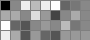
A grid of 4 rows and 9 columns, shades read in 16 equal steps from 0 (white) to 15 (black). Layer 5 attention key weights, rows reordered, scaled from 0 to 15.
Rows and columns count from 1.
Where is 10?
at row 3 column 3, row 4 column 3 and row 4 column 6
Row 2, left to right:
5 5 7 2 6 11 7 5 7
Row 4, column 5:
9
